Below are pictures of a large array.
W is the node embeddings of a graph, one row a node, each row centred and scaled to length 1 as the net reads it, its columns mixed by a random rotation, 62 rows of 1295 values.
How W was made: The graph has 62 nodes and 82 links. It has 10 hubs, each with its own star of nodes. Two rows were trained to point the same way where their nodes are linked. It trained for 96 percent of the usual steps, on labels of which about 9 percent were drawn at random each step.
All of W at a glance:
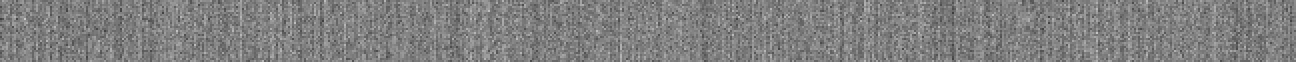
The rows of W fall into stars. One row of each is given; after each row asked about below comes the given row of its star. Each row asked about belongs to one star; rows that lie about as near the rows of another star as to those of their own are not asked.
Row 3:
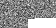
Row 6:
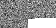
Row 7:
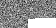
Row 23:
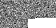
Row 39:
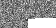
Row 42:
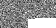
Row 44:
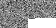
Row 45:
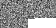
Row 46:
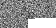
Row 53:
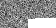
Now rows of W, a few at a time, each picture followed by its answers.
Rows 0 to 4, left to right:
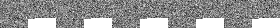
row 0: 3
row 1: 42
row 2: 6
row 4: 45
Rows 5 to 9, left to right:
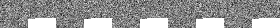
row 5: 42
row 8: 6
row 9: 44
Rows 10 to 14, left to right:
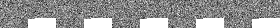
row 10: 44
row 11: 42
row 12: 46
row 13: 53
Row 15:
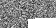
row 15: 46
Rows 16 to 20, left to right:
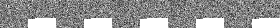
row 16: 23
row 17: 3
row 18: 53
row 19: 53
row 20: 23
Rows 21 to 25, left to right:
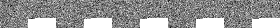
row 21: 53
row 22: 44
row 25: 23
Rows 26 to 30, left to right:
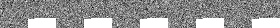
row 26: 44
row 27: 7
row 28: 44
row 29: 39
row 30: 44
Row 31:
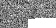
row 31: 45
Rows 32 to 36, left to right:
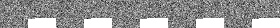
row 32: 42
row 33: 53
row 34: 23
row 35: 3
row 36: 6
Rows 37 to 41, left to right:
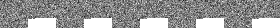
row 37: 7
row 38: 46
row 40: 53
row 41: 45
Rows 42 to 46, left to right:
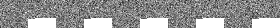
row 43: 45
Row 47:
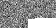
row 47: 3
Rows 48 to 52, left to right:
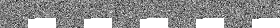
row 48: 3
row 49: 3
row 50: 53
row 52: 7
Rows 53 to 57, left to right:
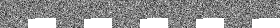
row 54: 3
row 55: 39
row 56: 39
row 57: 7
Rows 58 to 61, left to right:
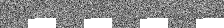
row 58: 45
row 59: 7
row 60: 6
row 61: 46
